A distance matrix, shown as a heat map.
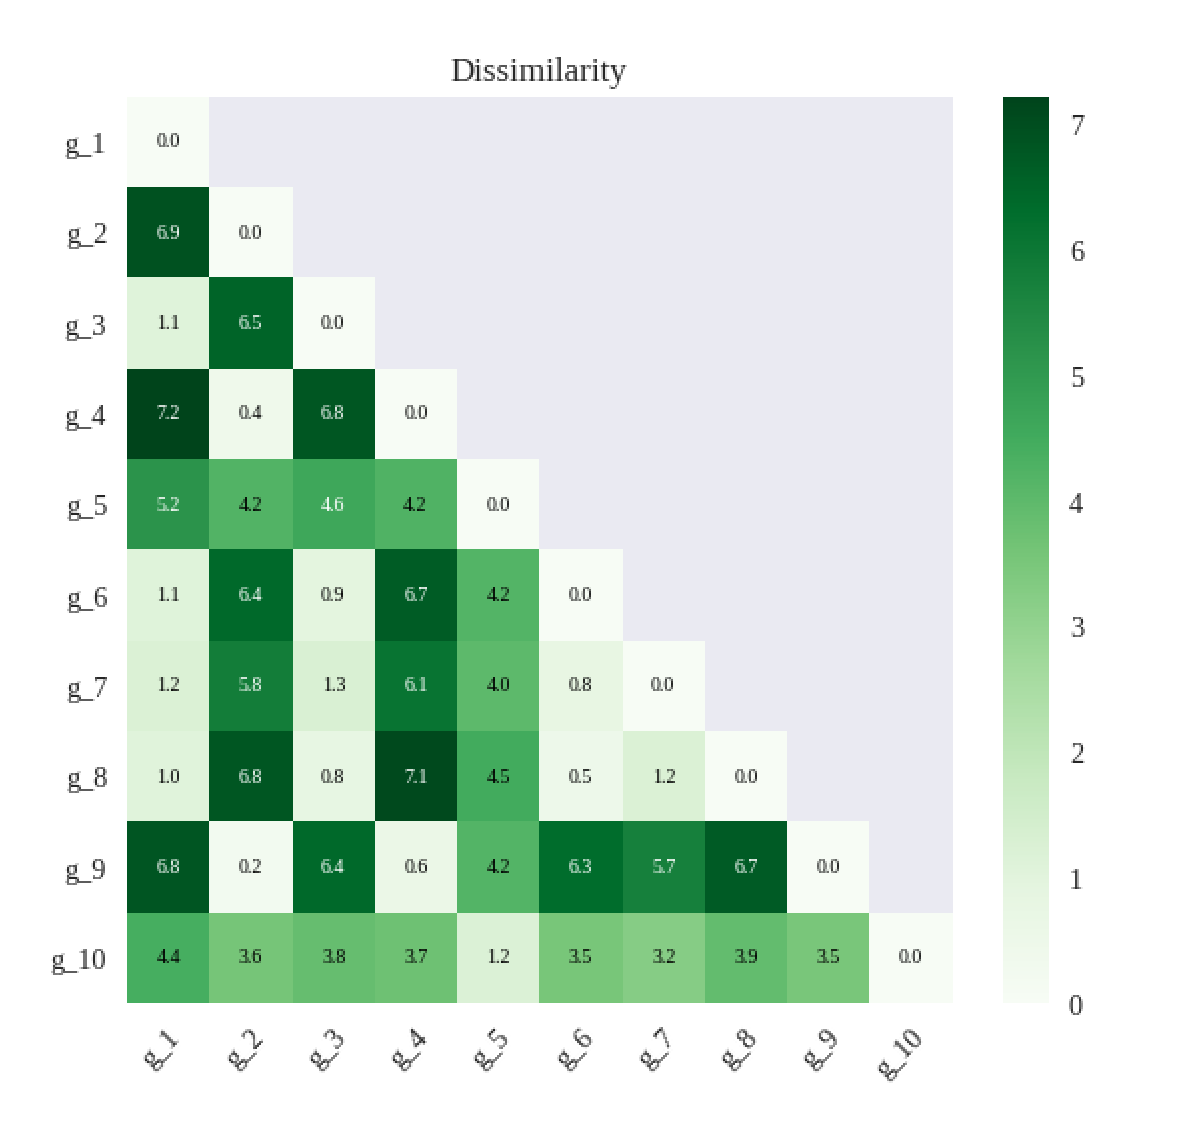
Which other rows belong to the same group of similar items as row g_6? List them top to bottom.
g_1, g_3, g_7, g_8
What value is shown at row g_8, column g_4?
7.1
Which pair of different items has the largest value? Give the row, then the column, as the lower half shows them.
g_4, g_1
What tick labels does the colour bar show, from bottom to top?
0, 1, 2, 3, 4, 5, 6, 7
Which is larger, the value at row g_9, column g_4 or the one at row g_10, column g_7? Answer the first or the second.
the second
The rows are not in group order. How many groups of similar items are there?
3
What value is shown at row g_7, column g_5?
4.0
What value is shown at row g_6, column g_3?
0.9
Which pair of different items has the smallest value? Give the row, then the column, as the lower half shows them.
g_9, g_2
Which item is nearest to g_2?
g_9
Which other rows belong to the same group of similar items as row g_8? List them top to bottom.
g_1, g_3, g_6, g_7
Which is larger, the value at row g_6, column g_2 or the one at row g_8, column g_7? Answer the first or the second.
the first
